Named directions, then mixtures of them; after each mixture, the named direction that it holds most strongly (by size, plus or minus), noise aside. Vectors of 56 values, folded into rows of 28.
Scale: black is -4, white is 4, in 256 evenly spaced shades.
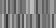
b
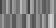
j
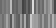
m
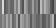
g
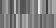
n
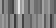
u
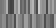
n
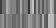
j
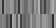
g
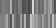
m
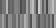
b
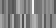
u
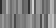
j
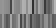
m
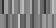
g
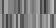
g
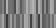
b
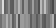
g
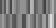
j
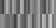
j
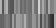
n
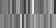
m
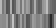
j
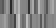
n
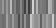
m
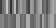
j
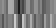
u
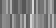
m
